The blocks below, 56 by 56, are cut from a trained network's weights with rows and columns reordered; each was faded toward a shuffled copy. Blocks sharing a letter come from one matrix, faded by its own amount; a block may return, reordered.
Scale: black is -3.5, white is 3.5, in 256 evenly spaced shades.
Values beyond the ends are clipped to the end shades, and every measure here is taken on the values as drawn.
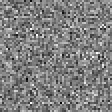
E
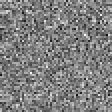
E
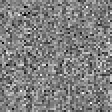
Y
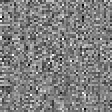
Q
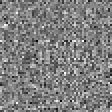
Q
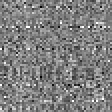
Q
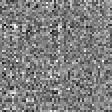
Q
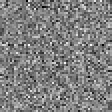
Y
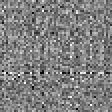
Q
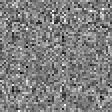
Y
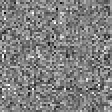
Q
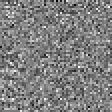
E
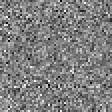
E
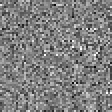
Y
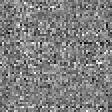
Q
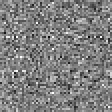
Q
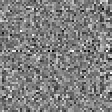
Y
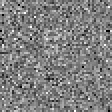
E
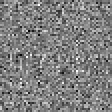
Y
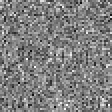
E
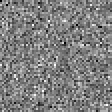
E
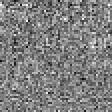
Y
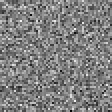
E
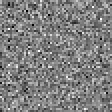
E
